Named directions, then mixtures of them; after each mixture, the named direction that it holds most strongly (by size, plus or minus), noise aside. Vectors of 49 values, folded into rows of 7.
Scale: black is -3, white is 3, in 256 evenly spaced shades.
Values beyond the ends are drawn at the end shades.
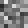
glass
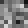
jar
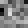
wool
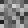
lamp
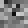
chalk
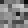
jar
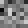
wool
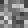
jar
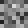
lamp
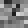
chalk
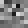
chalk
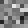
lamp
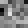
wool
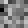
wool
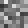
glass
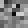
chalk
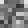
jar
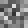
glass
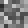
glass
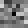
chalk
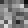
jar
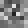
chalk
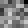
wool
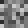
lamp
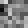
wool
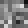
jar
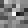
chalk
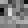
wool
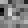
wool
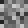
lamp
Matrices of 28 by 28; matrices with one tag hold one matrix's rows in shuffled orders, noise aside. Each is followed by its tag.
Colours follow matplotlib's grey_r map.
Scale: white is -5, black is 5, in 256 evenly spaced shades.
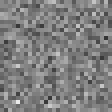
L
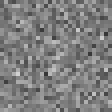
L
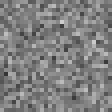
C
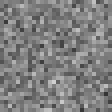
C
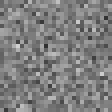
L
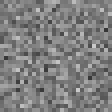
L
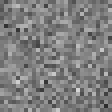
L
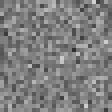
C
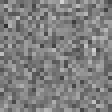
C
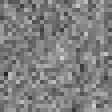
C
